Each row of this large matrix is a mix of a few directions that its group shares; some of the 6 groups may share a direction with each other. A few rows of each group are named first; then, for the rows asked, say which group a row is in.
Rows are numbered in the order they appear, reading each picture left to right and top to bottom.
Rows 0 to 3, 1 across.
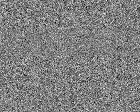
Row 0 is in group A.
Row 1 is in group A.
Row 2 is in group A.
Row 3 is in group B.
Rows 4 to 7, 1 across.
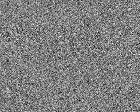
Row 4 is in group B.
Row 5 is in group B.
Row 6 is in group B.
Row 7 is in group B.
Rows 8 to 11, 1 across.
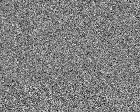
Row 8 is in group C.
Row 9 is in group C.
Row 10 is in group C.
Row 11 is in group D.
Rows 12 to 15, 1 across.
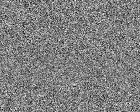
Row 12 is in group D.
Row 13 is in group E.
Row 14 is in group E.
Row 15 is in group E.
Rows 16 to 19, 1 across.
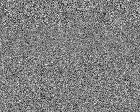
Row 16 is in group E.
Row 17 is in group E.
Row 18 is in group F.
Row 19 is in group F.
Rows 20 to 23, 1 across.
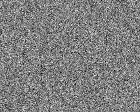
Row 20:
D
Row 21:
D
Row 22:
F
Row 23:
D
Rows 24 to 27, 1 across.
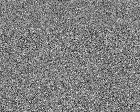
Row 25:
D
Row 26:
C
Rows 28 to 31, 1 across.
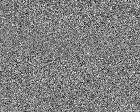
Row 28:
C
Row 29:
B
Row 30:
C
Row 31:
B
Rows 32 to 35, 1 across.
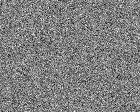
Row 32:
A
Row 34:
A
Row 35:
B
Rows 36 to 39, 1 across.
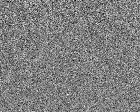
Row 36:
D
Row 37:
D
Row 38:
E
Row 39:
B
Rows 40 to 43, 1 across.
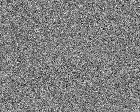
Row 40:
E
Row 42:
B
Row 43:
F
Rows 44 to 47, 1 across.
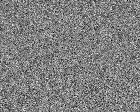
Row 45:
C
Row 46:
E
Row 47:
D
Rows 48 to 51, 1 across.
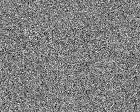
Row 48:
B
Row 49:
D
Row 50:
A
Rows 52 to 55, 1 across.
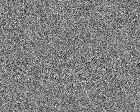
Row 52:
A
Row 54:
A
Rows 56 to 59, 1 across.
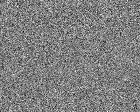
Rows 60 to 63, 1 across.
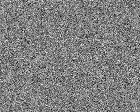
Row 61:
E
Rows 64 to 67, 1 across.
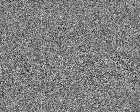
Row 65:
A
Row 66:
E
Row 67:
F
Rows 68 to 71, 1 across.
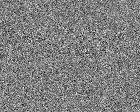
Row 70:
C
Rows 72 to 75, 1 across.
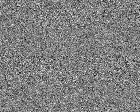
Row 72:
B
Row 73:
E
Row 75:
E
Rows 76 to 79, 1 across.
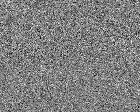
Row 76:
E
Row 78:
F
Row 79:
F
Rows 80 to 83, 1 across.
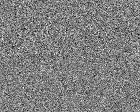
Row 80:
C
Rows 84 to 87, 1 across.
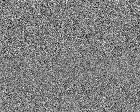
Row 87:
A
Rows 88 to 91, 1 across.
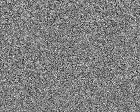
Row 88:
E
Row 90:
E
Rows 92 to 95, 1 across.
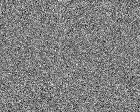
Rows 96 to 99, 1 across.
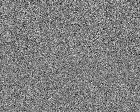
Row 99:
D
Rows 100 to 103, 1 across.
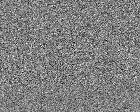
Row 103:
F
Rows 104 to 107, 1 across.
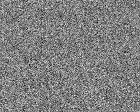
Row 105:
F
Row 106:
D
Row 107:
D
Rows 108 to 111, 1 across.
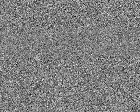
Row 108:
C
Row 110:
B
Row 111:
E
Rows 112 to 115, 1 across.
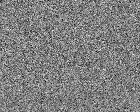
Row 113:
D
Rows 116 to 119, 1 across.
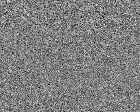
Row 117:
C
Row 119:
B
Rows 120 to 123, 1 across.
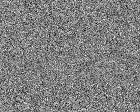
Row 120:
D
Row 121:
E
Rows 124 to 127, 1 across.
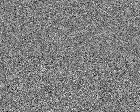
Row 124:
C
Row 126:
F
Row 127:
C
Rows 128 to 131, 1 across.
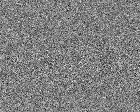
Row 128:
B
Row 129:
E
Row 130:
C
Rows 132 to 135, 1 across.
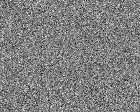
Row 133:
F
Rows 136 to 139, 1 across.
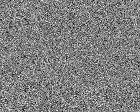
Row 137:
B
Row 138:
F
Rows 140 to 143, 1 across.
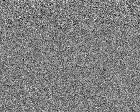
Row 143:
D
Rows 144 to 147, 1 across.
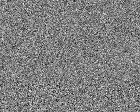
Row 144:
E
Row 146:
F
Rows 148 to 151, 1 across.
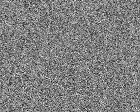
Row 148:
D
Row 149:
D
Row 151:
A
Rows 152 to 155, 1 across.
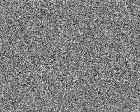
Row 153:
E
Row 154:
F
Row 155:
F
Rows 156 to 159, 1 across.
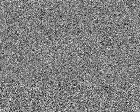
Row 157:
C
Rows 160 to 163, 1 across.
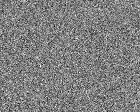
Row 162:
B
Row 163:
A
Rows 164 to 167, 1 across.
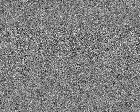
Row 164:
F
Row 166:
A
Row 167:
E
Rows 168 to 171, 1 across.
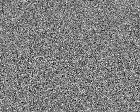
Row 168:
F
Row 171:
C
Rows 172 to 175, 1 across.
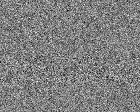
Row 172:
B
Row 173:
D
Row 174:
E
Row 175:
D
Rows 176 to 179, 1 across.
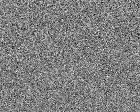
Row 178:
B
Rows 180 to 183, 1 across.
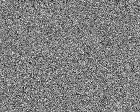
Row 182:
C
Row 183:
A
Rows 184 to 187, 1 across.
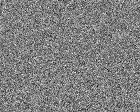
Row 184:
A
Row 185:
C
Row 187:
A
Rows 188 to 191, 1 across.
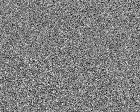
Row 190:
D
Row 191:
C
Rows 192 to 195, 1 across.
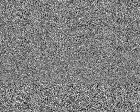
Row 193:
A
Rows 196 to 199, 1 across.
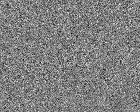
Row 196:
B
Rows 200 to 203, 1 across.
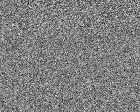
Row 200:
C
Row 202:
B
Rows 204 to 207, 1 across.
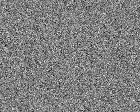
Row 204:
A
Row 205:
B
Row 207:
C
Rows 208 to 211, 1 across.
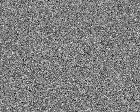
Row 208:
B
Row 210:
A
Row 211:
C
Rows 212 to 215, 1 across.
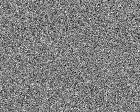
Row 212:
B
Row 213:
F
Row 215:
D
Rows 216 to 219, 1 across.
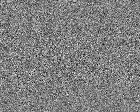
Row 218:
B
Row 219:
B
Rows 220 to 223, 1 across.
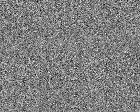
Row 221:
F
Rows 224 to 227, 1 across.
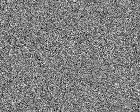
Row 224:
E
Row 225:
A
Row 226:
B
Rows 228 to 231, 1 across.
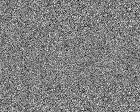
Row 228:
B
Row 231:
B
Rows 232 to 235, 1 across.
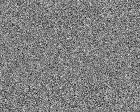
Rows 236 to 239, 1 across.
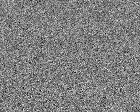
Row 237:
F
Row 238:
C
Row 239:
E
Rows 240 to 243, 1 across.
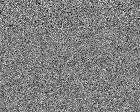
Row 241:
A
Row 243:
F
